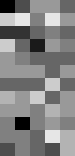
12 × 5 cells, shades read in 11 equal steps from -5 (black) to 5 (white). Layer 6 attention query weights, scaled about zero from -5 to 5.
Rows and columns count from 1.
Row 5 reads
1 0 -1 -1 -1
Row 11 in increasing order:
-1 0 0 2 4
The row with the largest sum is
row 2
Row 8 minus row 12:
4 1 4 1 -1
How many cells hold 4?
3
